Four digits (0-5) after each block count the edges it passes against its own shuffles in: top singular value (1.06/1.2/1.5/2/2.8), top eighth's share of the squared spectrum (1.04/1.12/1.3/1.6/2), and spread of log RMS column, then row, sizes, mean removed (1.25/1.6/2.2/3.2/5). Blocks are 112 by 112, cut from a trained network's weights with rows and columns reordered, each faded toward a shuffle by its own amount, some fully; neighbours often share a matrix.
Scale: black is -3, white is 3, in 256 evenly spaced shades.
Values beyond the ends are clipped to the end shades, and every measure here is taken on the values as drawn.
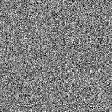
3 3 1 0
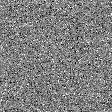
0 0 0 0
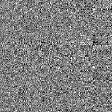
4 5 3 3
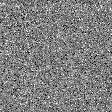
0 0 0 0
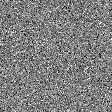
0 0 0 0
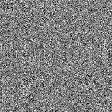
3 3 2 1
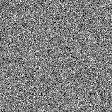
3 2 0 0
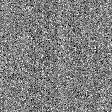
1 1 0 0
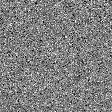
0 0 0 0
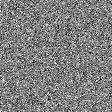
0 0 0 0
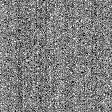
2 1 0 0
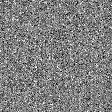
1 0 0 0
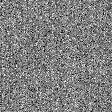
1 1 0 0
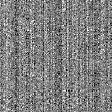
4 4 2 3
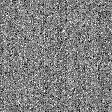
2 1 0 0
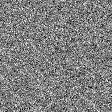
1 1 0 0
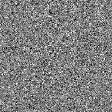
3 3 1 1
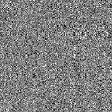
3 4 3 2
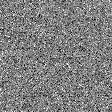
0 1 0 0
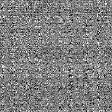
3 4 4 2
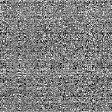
3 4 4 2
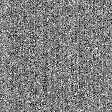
2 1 0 0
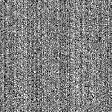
4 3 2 2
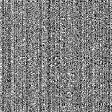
4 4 2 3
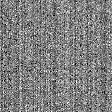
4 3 1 2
